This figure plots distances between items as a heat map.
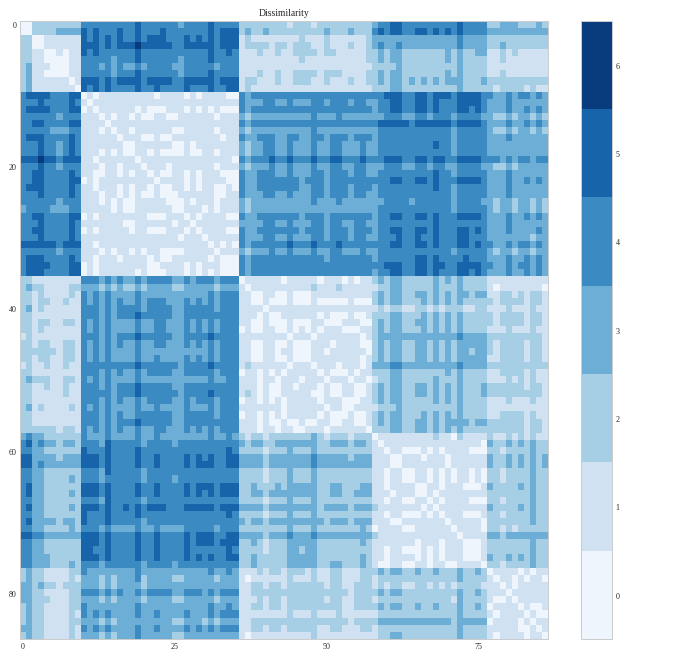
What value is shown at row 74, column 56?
2
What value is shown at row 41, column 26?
3
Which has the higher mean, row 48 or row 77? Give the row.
48
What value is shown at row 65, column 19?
5
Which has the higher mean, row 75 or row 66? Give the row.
66
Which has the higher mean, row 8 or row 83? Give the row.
8
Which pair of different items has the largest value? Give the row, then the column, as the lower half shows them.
19, 3
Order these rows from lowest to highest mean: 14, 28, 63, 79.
79, 63, 28, 14
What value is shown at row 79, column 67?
1
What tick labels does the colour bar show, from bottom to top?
0, 1, 2, 3, 4, 5, 6
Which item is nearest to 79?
81
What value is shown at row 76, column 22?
4
